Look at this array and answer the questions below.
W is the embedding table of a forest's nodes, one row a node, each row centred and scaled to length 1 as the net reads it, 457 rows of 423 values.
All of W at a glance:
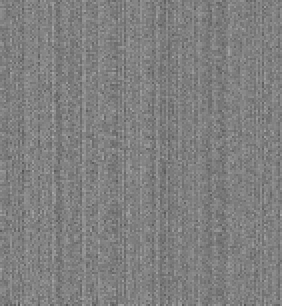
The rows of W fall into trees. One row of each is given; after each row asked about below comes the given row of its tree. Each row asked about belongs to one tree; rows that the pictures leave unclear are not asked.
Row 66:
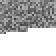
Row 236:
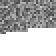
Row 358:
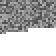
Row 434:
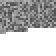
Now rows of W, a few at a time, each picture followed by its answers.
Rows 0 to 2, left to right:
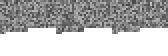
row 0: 236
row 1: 236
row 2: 434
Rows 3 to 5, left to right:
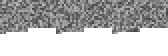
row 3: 358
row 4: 358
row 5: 434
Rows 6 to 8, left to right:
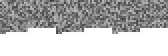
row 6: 66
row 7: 358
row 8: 434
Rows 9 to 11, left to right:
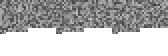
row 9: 358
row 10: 236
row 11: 236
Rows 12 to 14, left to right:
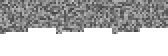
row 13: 434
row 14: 434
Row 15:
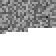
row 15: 358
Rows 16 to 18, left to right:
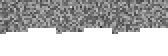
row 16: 236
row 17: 66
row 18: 236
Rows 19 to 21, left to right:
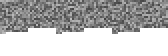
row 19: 434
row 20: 434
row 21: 236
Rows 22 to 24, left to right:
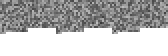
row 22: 434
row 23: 358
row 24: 66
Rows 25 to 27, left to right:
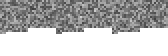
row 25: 434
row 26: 236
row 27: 358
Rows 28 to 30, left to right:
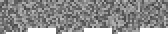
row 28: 236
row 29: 358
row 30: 358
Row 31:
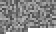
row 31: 236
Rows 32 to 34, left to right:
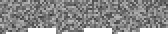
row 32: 358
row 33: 434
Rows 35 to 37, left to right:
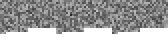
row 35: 66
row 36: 66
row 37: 358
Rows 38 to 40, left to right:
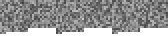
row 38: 434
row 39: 358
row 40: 358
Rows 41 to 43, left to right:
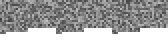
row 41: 434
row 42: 236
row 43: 236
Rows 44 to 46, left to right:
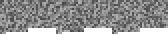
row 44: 358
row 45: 434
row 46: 358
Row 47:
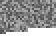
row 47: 358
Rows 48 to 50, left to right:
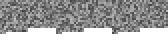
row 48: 434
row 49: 236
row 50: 358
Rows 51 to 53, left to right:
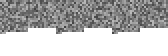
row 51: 66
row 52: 358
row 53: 358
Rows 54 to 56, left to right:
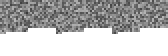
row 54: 434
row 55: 358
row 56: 236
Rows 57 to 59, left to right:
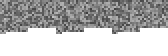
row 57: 66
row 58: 66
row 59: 236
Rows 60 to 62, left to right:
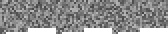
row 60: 358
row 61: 358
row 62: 66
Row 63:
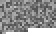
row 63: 434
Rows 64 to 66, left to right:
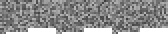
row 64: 236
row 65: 66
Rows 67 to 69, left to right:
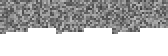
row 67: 236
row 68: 434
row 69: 236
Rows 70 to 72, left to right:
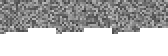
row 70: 236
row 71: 66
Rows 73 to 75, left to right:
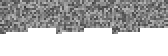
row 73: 236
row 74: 434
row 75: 358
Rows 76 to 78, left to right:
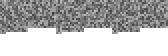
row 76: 66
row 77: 434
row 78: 66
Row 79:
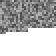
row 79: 358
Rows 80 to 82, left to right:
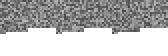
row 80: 236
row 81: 434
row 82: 236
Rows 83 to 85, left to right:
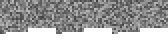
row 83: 358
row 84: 236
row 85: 236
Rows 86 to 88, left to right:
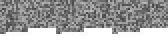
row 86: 236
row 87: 236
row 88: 434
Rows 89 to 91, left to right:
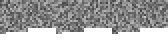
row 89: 358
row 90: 434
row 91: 358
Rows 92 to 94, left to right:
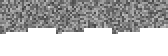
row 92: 358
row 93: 236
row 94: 236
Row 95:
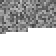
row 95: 358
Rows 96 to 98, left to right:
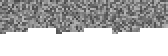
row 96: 236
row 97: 358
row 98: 66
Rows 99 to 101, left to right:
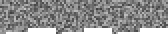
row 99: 434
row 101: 434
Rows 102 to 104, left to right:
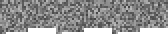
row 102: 358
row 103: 434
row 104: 358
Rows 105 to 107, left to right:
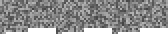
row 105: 434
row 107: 236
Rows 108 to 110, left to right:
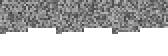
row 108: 358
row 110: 358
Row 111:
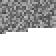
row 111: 358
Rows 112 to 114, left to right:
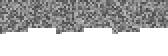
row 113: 236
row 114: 66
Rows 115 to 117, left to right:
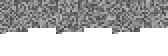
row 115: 236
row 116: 358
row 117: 236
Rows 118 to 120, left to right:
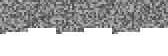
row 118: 358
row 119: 236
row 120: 358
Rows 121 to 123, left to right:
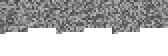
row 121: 236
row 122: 66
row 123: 358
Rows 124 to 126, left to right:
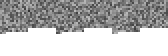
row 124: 358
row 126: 434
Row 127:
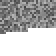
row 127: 236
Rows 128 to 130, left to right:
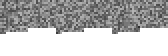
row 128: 236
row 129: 358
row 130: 236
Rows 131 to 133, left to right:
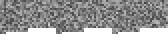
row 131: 236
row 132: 236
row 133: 66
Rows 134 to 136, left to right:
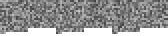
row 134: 434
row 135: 358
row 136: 236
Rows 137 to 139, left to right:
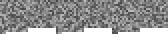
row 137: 358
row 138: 358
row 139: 358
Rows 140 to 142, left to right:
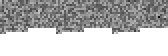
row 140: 434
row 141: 434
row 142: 358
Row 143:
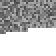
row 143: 236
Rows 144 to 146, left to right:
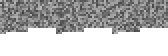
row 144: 66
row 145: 236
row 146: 434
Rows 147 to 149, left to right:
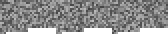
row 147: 236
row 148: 434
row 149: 358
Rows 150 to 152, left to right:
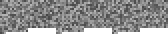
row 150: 358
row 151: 434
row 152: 434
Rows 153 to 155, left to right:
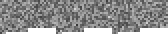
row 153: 358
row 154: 358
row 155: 236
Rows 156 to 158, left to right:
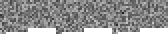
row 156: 66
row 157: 358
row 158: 434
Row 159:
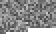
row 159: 358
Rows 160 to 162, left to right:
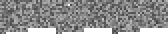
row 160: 236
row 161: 358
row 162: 358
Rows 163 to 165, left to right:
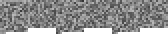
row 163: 434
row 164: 358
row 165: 358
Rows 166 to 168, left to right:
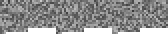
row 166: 358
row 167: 358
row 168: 434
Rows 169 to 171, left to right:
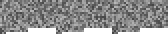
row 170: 358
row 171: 358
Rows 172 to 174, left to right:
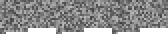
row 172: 236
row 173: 434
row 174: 236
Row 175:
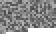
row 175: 434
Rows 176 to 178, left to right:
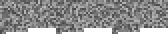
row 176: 236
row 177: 236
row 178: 236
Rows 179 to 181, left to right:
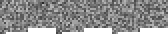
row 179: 358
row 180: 358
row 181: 358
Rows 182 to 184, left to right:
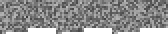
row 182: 434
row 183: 434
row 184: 358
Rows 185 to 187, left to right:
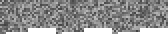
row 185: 236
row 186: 236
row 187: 66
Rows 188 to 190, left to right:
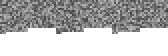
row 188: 358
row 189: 236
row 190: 434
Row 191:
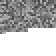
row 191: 358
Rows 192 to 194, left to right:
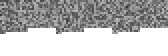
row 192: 236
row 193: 358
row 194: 66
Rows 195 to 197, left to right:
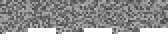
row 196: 236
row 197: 236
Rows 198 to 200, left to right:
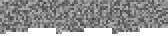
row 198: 434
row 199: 434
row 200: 236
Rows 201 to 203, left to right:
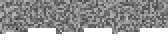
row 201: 434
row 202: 236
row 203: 434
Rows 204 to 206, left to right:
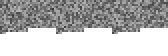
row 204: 358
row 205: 358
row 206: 358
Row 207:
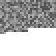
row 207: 434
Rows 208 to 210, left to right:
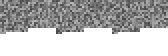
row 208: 434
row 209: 358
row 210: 236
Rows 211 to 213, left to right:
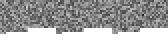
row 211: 66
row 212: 236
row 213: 434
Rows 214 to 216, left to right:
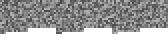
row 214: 236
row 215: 236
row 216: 434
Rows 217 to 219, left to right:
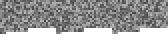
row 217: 236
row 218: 236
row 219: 66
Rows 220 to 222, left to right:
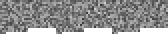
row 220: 236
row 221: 236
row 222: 358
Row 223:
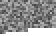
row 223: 358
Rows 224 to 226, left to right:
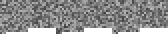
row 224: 358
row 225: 358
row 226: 66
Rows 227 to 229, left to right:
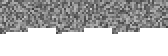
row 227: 358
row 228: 358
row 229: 236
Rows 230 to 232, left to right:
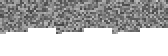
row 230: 66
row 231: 236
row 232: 434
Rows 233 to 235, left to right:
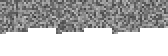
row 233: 236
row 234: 236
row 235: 358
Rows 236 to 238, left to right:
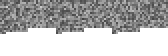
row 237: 236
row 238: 358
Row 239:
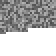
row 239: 236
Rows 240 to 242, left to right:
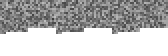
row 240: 66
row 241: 434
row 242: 358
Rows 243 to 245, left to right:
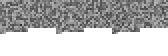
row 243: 434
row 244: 434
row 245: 236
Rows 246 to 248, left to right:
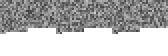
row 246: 66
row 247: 434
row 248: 66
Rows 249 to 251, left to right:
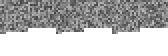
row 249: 434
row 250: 236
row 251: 358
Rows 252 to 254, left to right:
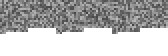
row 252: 434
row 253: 66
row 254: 236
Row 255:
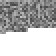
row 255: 434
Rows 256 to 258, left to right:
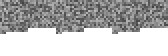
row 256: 434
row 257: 434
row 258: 434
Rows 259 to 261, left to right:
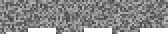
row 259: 434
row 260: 358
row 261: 358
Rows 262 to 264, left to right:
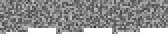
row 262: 66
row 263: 434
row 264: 434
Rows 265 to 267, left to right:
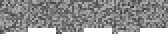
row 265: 358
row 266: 236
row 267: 434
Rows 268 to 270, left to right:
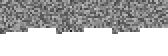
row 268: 358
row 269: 236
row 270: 236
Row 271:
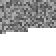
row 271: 434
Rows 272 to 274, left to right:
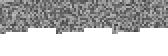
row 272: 434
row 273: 236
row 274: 434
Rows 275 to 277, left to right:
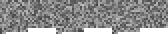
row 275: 358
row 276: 236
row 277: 358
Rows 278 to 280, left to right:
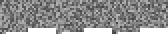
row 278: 358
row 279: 434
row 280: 358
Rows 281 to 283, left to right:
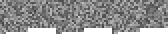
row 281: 66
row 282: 236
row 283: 358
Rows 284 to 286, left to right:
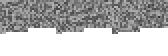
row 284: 434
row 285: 66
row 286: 358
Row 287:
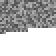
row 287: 236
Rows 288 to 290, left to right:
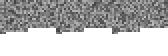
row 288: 236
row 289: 358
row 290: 358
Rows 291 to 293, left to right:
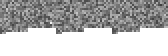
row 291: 358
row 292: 236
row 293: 358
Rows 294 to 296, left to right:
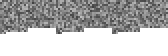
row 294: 66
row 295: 358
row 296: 236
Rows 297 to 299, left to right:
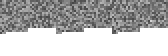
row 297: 358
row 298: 236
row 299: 358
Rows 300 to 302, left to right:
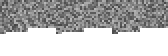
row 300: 236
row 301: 236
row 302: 358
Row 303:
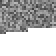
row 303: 358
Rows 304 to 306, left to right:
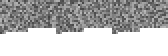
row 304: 358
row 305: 236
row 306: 236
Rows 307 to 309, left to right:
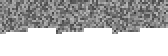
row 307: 66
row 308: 236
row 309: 66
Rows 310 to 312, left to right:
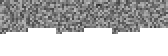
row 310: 358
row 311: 434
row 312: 236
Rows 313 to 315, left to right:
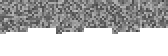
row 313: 66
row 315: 66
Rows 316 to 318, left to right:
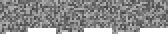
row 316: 434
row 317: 434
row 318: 434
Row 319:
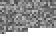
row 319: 236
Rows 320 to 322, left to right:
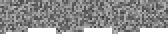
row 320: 434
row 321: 66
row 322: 434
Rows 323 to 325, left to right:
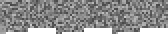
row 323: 434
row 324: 358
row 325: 236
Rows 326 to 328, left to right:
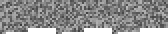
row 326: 434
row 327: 236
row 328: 358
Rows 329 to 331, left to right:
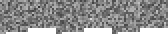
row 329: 66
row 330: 236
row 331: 358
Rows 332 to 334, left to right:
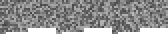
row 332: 236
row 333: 66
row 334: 236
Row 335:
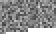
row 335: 434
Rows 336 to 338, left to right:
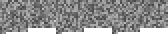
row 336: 358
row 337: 358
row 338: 358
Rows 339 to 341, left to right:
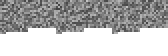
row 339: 236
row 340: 66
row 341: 434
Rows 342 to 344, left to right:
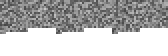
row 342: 236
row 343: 236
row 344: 236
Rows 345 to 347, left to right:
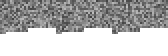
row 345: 236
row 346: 236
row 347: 236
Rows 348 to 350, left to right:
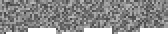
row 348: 434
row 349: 66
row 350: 358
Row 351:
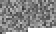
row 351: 358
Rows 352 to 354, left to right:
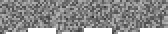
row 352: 358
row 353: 434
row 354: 358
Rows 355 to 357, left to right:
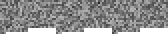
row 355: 236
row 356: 358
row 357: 358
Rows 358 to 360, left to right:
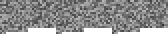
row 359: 236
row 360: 358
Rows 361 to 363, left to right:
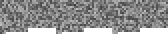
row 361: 358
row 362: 434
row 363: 434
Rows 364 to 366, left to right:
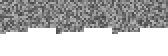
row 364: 66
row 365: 358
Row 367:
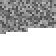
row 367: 66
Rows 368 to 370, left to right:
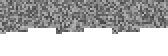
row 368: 66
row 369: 358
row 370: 66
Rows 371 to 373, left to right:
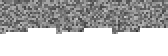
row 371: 236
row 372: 434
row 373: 236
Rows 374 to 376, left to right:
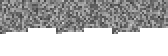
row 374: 358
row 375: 358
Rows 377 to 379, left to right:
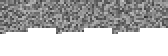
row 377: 236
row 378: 358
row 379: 236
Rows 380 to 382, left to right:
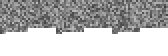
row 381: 358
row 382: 236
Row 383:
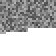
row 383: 66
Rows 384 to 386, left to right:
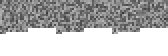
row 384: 358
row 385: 434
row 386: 434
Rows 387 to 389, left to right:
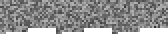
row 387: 434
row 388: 358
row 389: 236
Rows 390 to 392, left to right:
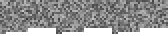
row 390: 66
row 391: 358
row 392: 236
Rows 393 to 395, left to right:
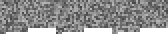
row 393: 236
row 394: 358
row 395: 434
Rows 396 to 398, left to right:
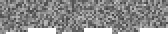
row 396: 66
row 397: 236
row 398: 66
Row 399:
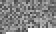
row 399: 236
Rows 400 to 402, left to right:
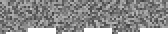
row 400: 66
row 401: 358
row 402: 236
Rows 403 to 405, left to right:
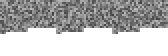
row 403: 66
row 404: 434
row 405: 66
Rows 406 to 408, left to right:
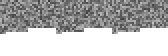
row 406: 358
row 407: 66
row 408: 434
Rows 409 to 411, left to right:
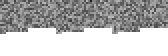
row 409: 236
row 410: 66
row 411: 434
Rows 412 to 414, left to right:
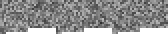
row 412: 358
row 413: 358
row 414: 66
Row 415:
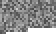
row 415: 358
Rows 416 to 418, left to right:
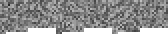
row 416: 66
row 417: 358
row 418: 434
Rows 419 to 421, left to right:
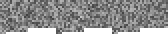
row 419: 66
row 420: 358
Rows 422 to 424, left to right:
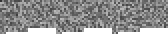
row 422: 236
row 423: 66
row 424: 434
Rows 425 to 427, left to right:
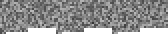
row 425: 358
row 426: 434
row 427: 358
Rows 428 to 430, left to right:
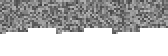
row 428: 236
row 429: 434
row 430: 236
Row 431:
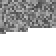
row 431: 358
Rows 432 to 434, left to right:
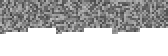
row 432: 358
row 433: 358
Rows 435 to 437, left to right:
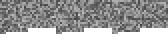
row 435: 236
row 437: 434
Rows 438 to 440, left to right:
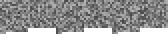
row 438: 434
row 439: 358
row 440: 66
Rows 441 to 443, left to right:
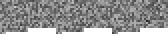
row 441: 434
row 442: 434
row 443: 358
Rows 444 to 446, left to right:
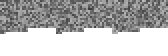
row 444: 236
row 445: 236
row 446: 66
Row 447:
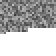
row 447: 66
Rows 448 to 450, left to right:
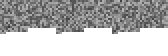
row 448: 66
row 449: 236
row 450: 358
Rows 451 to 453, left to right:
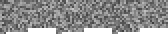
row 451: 236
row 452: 358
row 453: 236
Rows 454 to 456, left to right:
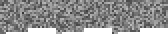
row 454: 236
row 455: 66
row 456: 236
